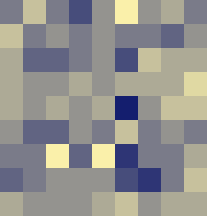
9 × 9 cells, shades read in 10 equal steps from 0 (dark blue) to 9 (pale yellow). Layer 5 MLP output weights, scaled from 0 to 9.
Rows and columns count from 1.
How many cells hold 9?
3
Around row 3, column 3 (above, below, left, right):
5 5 3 4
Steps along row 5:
down up down up down up up same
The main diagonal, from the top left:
4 4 3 6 6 7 4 4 6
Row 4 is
6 5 5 6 5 6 6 6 8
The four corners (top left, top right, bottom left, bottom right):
4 4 6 6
